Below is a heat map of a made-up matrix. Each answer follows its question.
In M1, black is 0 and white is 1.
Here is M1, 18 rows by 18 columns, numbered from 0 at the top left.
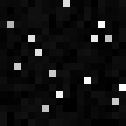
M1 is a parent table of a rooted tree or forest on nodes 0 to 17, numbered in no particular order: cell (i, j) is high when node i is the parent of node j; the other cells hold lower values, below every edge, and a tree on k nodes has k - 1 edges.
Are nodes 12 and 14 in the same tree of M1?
no
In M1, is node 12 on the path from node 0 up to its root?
no
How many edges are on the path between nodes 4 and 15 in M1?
2
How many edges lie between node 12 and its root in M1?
1
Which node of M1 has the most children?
5
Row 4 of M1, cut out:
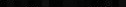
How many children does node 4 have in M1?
0
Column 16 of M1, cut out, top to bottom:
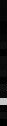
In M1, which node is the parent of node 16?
14
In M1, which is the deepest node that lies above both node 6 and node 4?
5
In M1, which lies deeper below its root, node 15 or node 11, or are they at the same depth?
node 15
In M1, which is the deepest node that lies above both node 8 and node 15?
5
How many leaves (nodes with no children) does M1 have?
7
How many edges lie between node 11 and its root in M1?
0
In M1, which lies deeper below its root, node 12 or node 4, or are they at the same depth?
node 4
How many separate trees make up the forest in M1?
4
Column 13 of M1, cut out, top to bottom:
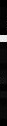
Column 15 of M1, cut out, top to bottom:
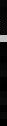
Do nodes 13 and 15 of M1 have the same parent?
yes
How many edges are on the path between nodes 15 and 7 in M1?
2
